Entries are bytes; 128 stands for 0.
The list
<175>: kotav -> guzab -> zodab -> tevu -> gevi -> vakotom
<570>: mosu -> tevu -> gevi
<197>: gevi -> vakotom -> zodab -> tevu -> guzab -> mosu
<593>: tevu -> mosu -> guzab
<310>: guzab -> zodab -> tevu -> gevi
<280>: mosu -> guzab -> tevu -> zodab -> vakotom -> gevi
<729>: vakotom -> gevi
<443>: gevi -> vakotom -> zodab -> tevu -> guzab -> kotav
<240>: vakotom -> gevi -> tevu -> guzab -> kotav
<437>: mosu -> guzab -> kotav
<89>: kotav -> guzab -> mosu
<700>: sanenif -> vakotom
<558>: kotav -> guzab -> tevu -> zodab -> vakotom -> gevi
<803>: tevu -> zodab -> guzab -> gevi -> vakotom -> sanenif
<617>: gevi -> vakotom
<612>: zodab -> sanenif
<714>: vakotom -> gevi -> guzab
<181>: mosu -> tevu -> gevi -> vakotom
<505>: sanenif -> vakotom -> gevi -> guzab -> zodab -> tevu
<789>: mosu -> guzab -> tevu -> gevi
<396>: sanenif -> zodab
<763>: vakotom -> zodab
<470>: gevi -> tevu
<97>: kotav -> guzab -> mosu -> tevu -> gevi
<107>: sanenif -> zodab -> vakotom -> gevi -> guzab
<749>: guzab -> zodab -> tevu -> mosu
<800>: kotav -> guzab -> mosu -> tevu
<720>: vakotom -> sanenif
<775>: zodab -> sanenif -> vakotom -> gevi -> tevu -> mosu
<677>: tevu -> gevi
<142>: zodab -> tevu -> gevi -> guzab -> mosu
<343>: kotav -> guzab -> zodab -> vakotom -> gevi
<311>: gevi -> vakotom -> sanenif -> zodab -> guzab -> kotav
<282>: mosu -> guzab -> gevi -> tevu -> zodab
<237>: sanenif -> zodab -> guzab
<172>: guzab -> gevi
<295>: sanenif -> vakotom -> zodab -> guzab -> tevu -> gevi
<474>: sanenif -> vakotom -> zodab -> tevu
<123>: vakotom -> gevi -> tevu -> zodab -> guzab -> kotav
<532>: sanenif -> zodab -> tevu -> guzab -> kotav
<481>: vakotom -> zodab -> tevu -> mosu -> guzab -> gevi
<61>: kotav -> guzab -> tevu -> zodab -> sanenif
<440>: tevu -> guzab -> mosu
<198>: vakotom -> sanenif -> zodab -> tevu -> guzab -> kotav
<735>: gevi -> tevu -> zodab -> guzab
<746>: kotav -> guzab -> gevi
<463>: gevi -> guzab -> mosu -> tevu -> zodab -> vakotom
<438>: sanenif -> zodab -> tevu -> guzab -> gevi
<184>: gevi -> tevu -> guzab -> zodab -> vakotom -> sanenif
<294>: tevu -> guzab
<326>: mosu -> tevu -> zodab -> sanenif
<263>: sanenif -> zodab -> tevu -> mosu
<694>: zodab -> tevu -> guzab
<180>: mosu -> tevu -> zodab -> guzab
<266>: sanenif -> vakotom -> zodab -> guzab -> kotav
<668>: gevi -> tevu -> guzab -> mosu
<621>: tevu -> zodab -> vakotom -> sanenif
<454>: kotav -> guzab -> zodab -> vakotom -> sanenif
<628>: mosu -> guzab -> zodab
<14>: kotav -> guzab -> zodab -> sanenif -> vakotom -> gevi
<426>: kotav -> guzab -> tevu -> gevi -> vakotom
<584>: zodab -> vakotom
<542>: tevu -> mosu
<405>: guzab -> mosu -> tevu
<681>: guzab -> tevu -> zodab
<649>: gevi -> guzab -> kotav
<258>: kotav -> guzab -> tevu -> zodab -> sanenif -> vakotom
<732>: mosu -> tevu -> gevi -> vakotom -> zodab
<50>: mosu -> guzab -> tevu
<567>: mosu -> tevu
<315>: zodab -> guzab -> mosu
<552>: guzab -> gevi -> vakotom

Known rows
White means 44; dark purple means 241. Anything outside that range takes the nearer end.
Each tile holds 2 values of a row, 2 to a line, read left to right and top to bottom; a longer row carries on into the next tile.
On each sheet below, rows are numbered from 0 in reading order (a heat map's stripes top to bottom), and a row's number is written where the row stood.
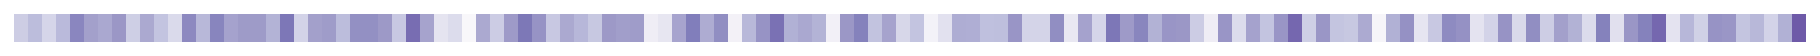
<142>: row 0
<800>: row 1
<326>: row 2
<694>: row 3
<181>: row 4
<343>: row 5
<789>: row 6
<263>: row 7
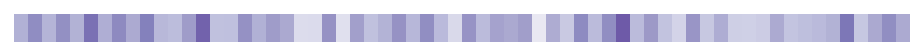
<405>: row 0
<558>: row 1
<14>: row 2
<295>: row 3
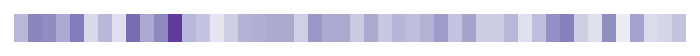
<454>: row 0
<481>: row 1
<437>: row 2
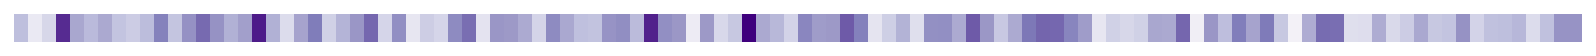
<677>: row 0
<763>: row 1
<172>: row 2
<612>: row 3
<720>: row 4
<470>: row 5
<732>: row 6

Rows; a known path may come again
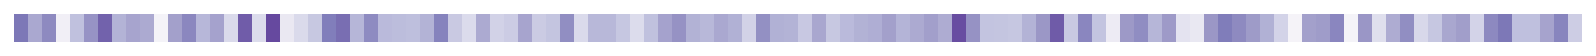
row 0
<694>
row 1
<714>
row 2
<732>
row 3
<481>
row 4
<89>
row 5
<240>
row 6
<729>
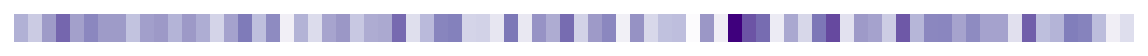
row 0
<593>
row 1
<107>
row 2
<567>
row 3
<542>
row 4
<61>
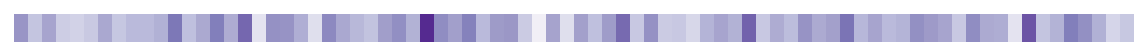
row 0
<295>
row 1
<172>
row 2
<343>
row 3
<803>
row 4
<258>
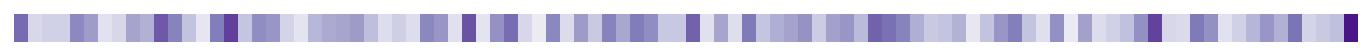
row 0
<700>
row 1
<443>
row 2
<746>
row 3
<552>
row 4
<437>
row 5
<396>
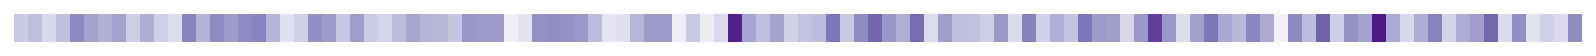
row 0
<142>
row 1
<532>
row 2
<123>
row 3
<677>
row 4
<426>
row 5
<681>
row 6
<763>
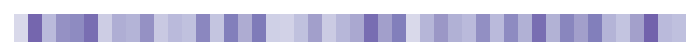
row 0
<749>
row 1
<474>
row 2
<405>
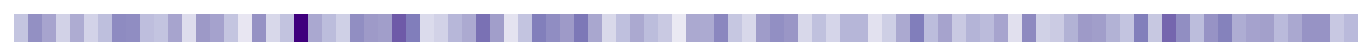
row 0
<311>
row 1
<612>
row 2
<198>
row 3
<180>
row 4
<175>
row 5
<294>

